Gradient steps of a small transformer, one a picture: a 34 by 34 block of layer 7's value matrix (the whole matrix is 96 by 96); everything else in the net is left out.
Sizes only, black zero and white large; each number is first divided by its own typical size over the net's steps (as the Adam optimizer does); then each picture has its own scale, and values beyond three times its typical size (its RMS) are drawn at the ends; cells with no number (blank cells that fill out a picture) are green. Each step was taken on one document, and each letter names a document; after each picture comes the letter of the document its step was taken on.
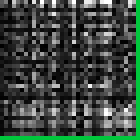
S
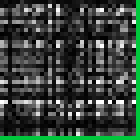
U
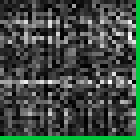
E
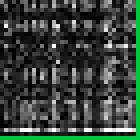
S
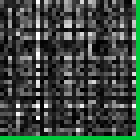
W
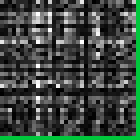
U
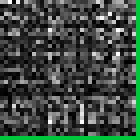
E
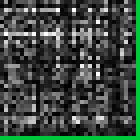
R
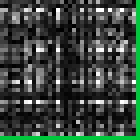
U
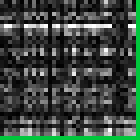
S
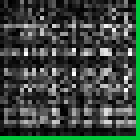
S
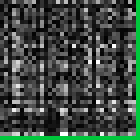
R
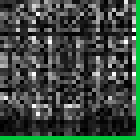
U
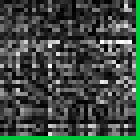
E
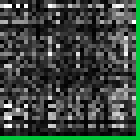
E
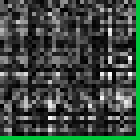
E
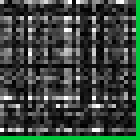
W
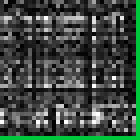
W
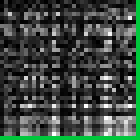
S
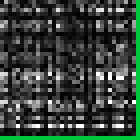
U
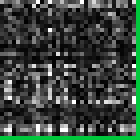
U
